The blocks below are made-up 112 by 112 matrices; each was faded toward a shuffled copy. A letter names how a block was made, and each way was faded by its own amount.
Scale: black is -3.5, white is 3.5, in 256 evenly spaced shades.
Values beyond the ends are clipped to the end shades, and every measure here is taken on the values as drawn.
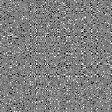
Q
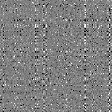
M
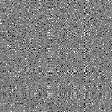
Q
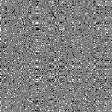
Q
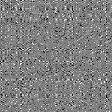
Q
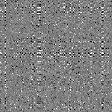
M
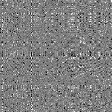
Q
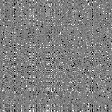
Q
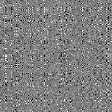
M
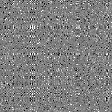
Q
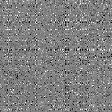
Q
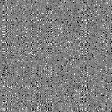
Q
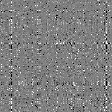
M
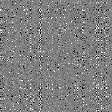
M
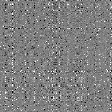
M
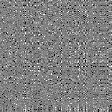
Q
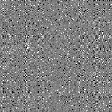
Q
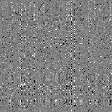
M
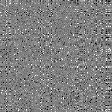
Q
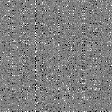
M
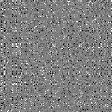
Q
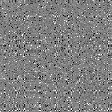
Q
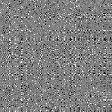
Q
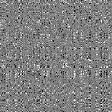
Q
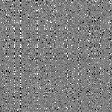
M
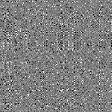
Q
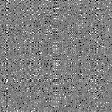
Q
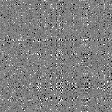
M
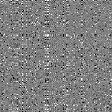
Q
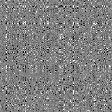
Q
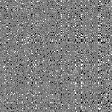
M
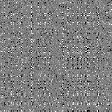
M
